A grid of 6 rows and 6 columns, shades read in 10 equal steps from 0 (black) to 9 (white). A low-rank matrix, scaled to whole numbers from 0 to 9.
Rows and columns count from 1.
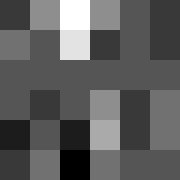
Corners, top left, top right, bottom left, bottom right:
2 2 2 3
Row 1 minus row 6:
0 1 9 1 0 -1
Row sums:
26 22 18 19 17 16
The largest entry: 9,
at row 1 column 3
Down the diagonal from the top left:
2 3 3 5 2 3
